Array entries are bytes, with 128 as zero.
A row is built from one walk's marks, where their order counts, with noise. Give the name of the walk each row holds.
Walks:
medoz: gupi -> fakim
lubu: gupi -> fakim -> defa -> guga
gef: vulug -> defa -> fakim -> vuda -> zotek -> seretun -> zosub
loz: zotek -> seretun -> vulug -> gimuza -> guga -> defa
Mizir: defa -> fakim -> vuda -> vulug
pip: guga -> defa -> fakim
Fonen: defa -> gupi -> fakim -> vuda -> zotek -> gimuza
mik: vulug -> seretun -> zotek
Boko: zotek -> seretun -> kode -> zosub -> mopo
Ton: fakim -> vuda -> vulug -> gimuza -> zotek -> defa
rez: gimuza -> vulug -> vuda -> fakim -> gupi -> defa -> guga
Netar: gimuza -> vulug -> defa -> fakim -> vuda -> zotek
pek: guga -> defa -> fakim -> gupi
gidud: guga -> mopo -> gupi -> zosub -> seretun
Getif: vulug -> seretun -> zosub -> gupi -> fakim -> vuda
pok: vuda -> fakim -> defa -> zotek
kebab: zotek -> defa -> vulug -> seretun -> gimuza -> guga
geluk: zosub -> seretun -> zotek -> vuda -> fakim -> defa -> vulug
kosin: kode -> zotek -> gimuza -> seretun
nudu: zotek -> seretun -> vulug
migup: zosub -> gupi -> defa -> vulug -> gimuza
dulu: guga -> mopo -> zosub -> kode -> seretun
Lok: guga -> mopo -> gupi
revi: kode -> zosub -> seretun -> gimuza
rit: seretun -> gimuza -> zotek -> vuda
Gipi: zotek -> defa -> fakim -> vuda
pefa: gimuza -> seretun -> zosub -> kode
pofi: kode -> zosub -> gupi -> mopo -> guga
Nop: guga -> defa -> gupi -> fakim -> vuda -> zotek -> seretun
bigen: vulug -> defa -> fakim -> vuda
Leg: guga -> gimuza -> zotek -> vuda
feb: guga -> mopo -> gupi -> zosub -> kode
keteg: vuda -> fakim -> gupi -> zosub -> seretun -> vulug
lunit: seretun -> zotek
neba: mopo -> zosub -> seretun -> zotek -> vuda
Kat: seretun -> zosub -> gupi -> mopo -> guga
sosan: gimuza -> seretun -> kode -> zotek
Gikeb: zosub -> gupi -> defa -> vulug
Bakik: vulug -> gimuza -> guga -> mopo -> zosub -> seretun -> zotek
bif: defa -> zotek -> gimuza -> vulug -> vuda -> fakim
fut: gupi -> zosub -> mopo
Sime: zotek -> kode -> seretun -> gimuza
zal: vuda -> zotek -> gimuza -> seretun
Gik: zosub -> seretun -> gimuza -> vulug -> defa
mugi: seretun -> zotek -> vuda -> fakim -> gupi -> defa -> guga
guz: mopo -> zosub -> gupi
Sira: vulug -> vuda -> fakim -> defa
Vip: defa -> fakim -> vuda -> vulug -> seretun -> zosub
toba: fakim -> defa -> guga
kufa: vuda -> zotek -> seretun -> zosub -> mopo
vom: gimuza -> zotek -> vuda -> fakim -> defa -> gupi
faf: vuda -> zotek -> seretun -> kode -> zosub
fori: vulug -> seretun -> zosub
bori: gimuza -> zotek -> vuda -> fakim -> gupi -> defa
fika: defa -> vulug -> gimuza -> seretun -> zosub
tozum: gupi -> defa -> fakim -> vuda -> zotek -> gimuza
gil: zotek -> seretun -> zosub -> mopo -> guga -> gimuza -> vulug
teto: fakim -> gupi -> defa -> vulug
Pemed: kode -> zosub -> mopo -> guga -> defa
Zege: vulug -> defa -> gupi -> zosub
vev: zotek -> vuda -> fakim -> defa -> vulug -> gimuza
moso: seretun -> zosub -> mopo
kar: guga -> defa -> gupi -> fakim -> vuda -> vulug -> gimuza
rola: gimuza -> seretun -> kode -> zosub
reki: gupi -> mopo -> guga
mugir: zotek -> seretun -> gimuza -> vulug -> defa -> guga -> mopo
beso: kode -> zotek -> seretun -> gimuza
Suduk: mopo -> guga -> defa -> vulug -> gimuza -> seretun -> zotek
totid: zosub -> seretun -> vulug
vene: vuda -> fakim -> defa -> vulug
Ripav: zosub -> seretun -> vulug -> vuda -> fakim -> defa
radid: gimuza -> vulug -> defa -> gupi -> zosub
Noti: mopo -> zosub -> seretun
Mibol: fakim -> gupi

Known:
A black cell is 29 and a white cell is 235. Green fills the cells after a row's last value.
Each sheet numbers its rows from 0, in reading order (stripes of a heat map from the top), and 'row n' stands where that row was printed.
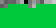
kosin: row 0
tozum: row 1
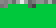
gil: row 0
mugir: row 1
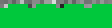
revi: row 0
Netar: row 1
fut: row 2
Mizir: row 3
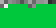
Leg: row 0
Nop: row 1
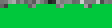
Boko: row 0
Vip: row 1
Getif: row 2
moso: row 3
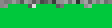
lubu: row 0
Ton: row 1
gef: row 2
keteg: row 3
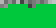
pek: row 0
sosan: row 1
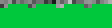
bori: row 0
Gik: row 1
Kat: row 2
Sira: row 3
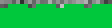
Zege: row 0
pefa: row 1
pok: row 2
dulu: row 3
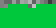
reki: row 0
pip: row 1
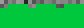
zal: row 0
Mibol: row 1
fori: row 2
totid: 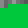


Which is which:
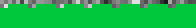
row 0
kar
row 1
kebab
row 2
beso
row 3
toba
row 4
mik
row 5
fika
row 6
gidud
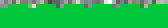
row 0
vene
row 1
mugi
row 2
Sime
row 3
Bakik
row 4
Lok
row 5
vev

